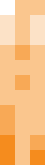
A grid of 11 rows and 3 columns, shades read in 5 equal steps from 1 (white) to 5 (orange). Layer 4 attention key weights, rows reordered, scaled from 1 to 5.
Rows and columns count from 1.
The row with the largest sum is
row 11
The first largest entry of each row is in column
2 2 2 2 1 2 1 1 1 1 1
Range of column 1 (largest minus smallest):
4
